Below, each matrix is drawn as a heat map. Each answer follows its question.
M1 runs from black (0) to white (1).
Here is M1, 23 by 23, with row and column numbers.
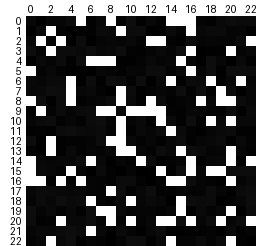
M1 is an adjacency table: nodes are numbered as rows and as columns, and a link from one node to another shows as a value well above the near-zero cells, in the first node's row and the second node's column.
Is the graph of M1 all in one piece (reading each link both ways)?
yes
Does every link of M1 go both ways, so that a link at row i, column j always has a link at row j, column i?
yes
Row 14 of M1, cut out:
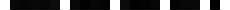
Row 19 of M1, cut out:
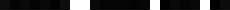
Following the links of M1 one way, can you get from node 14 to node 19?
yes
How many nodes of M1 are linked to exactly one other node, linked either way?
2
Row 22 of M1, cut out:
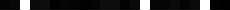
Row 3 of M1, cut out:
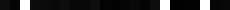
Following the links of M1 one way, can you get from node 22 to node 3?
yes
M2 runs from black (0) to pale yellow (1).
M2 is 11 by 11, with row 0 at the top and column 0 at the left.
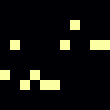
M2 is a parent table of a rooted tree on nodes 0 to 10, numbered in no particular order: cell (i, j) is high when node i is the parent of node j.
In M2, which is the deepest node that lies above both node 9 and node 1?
4
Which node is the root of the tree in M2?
8
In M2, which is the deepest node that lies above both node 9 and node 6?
4
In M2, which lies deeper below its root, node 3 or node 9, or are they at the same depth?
node 3
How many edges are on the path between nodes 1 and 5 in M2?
3
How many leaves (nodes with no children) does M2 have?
7
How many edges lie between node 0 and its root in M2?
3
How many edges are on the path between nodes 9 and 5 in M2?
3
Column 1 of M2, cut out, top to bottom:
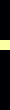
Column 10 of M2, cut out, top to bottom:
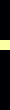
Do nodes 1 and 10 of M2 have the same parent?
yes
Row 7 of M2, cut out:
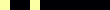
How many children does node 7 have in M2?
2
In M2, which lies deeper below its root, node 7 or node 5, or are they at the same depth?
node 7
